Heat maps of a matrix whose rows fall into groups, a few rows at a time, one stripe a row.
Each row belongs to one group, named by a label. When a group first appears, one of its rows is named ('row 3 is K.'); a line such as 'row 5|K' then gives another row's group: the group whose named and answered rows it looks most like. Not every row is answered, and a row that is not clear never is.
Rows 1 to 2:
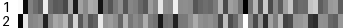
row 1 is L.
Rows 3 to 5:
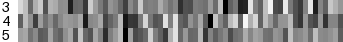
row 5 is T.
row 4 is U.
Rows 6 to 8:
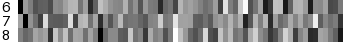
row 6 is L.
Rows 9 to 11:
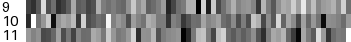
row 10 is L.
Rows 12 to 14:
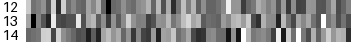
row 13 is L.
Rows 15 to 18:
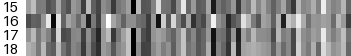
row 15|T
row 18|T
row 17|T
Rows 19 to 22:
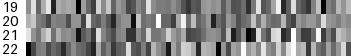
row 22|U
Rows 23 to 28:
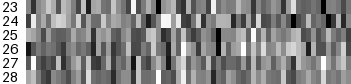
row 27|T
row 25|U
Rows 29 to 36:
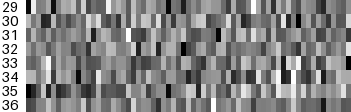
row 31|U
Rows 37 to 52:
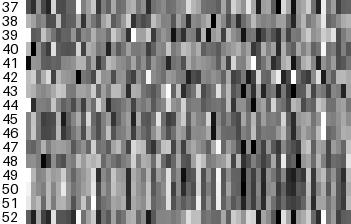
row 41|L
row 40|L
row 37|L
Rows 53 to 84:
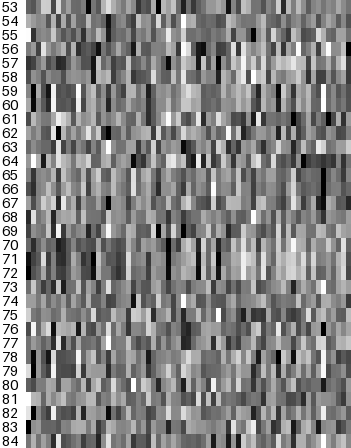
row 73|T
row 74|T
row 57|U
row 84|T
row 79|L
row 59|L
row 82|L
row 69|T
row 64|U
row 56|T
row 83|L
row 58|U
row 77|T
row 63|T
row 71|U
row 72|U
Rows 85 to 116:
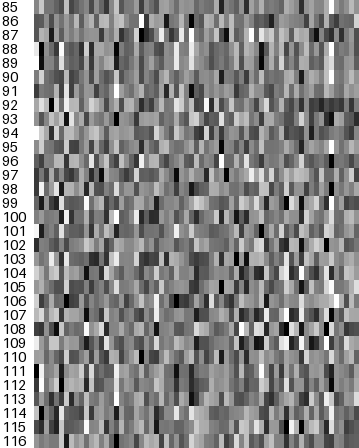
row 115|L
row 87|U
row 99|L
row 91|T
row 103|T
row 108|L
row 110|T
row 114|L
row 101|L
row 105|T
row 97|U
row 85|T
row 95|T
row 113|T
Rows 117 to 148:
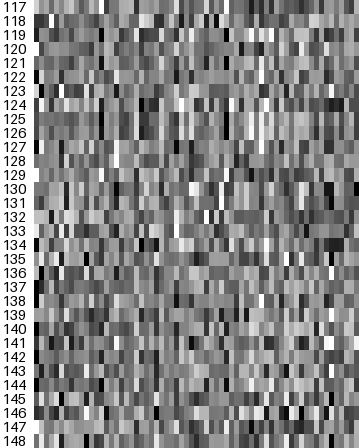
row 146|L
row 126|U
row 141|T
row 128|T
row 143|L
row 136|L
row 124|U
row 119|U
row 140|U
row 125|U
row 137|U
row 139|T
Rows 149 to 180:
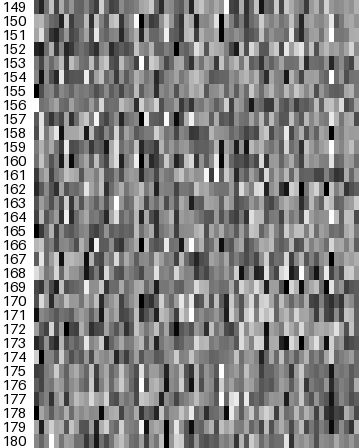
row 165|U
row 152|U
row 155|U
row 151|T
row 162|L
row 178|U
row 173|L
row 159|T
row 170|U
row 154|L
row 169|L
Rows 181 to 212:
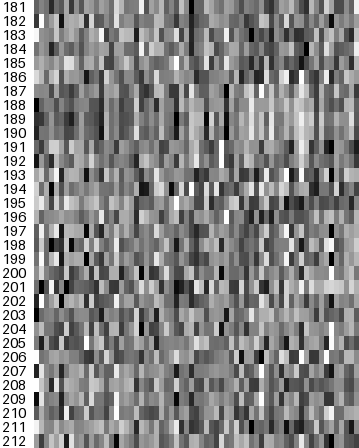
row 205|L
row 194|U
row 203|U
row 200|T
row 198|T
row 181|T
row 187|U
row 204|T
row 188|U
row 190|U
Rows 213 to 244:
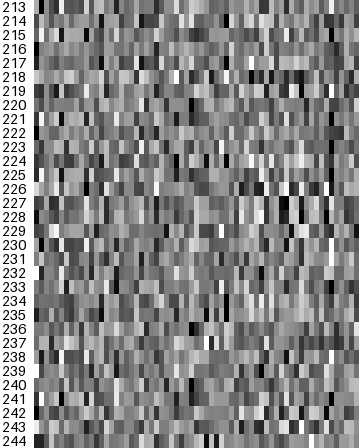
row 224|U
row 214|U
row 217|U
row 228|L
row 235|U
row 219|L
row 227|L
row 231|T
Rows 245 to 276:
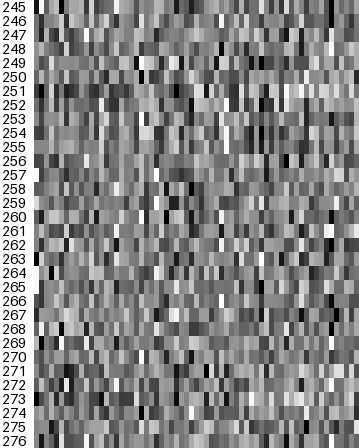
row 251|U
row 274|T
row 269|L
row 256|L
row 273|U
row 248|T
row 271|U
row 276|L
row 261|T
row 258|T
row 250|T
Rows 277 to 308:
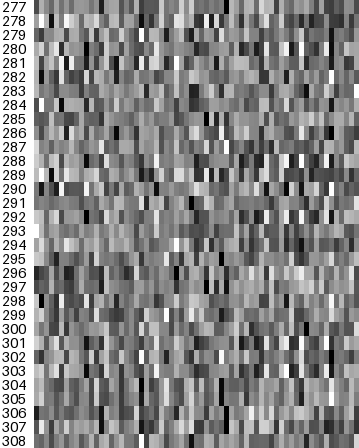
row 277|U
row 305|T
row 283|T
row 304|T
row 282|L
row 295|T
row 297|U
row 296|U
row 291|T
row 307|U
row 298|L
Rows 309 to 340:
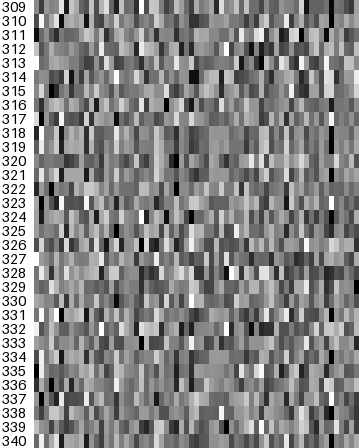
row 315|T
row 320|U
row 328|U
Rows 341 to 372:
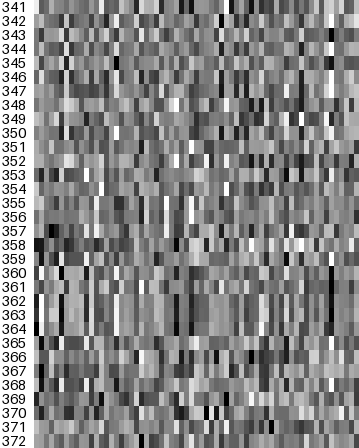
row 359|L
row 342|T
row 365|L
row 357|T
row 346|T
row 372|T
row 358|U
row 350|T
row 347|T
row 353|L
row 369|U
